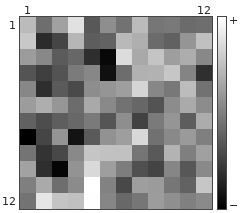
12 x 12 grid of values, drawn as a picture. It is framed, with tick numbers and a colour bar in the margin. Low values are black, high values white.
No row or column stands out. The ninth with the lowest average is the middle left. On average the colour sits 50% of the way up the scale. Neither half mirrors the other. The ninth with the highest average is the bottom middle.
